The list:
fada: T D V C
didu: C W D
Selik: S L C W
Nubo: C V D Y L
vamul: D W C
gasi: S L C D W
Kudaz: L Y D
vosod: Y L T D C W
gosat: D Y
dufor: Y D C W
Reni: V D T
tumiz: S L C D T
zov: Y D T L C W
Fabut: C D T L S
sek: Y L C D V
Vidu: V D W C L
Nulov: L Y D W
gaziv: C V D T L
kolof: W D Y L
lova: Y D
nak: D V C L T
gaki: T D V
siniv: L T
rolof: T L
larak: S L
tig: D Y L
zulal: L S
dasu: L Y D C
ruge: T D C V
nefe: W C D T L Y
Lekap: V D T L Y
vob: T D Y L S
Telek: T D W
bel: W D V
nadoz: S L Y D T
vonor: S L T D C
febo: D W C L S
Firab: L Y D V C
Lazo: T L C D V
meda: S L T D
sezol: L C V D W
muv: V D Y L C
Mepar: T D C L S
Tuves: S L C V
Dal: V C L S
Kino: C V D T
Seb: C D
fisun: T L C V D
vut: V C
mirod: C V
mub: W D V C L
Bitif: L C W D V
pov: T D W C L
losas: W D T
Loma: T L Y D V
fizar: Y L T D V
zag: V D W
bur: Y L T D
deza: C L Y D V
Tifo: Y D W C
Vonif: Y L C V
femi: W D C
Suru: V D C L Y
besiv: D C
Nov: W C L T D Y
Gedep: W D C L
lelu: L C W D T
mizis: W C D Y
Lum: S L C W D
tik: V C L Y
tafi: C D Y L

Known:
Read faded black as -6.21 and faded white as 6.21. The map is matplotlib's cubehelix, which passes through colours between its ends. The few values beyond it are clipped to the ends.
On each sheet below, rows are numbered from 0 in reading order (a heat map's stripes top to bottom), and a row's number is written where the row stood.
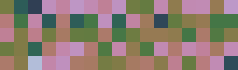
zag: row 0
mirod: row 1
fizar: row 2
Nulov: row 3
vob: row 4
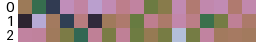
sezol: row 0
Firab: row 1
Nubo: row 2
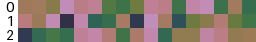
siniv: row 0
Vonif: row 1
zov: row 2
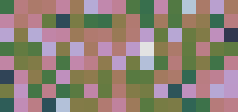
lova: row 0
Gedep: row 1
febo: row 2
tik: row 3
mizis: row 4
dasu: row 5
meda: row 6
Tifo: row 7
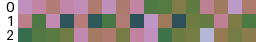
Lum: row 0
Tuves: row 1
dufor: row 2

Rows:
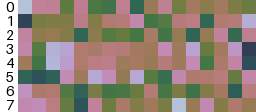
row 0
deza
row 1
besiv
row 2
mub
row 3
Mepar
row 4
Fabut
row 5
Telek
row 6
Vidu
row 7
tafi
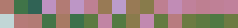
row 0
gasi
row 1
Bitif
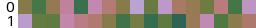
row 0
gosat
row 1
Reni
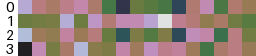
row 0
nadoz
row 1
Suru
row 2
tumiz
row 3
muv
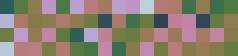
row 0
nefe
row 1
losas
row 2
fisun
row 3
sek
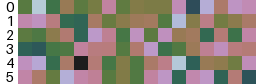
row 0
bur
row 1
kolof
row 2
Nov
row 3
Selik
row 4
gaziv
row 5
nak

